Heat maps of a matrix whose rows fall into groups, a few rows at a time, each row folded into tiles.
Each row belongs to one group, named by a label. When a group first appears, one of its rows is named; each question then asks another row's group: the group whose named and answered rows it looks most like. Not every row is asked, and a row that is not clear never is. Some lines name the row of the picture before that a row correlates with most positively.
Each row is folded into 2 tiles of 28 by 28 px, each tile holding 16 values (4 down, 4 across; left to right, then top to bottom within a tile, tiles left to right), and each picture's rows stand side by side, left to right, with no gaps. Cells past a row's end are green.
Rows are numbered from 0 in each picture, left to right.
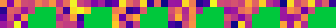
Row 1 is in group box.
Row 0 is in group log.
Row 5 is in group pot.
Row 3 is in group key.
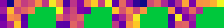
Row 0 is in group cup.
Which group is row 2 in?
key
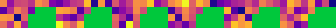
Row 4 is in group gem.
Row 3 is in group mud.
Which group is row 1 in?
pot
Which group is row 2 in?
log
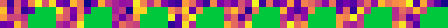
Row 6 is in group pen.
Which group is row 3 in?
key
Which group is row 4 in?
pot
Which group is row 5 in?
gem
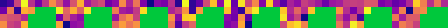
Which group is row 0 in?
pen
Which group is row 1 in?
box
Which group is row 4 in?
box
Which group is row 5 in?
gem
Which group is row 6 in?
gem
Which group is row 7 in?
pen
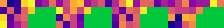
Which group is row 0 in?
pen
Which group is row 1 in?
box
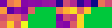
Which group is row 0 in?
gem
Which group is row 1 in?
key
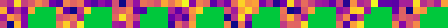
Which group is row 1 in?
gem
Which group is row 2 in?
cup
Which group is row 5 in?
gem
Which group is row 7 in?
pen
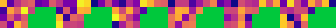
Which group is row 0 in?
log
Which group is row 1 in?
pen
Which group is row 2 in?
cup
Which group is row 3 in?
key
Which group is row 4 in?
cup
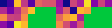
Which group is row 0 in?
key
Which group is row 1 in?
pen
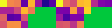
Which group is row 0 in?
mud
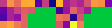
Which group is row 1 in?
log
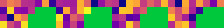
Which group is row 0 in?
pot
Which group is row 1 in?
pen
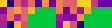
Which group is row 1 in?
mud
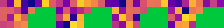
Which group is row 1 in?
log
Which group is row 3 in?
pen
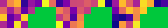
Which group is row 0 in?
key
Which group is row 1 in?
pot
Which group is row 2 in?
mud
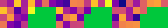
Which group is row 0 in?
box
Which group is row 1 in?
cup
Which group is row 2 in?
cup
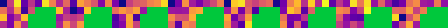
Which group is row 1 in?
gem
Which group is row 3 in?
key
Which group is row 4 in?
pot
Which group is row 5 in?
pot
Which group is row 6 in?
box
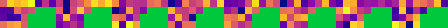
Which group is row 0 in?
mud
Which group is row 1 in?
cup
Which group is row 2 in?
log
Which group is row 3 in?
cup
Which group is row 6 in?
key
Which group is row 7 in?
pot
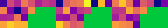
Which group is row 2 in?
mud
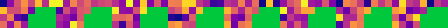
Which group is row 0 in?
cup
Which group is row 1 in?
log
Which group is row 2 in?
box
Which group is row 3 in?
mud
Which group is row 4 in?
pot
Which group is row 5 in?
box
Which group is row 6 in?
key
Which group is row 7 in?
pot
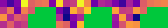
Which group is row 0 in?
pen
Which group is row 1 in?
mud
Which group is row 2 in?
cup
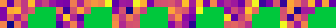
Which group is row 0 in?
log
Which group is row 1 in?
cup
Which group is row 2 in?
pen
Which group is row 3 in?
box
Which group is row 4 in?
pen
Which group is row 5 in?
pot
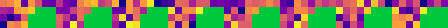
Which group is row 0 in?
mud
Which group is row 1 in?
log
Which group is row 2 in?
log
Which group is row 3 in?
box
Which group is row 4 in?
pen
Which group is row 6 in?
box
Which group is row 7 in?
gem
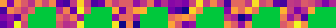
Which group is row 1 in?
pen
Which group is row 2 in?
box
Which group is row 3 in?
pen
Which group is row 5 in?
gem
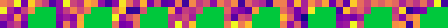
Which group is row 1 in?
mud
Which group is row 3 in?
gem
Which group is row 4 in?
gem
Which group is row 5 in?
box
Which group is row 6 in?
log
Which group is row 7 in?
pot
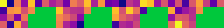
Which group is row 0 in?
log
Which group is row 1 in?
box
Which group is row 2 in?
cup
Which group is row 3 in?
gem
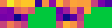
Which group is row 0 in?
mud
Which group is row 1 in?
mud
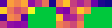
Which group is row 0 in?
box
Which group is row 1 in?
mud
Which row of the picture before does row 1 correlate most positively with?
1
